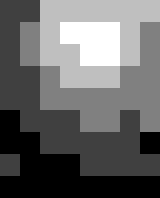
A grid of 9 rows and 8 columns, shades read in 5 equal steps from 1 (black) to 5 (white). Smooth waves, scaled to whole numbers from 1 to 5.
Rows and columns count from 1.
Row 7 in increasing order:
1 1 1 2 2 2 2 2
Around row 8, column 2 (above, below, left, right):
1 1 2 1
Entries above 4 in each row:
0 3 2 0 0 0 0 0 0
